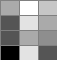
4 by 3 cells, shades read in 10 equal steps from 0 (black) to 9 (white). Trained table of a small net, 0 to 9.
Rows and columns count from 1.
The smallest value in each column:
0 6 3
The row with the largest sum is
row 1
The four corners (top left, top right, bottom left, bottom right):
6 7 0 3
